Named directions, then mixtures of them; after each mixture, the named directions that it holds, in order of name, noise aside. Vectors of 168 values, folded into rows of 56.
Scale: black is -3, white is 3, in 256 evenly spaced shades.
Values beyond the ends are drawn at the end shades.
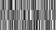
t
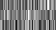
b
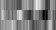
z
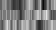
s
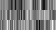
s, t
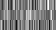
b, t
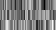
b, s, t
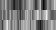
s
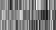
b, t, z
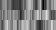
s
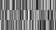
b, t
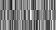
t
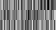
b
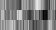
z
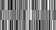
b, s, t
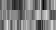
s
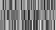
b, t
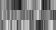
s, z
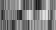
z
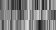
b, s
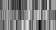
b, s
